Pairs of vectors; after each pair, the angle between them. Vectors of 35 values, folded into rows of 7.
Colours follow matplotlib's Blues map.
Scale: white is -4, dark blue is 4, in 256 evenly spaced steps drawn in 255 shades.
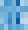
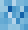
orthogonal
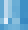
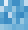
orthogonal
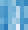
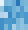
orthogonal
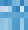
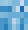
nearly opposite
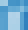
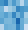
partly opposed
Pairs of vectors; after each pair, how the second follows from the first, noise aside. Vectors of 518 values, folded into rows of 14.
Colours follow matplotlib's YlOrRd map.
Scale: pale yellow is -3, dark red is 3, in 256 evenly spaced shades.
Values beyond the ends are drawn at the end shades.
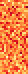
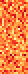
wrapped around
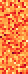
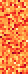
copied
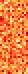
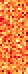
copied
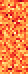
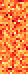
copied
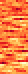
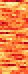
wrapped around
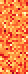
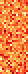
copied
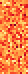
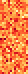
wrapped around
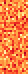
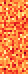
copied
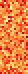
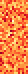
wrapped around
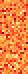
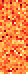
wrapped around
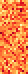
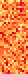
copied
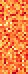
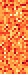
wrapped around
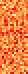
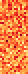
wrapped around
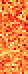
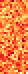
wrapped around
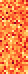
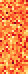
copied
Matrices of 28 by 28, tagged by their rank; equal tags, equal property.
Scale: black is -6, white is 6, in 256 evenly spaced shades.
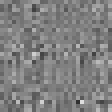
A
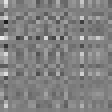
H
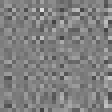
A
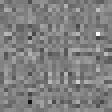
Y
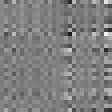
H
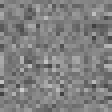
Y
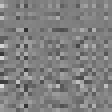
A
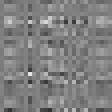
H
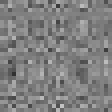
A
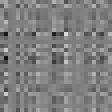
H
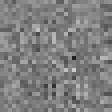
Y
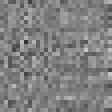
Y
